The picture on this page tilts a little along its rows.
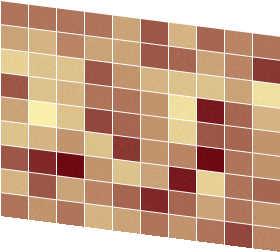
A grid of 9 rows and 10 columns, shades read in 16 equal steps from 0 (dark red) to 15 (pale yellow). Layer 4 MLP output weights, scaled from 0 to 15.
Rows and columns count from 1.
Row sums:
75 81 110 83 89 80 65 74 79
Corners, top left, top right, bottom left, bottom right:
7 7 7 8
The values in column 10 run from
3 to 14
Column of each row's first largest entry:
7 2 10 7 2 1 8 1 4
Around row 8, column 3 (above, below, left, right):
0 7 5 8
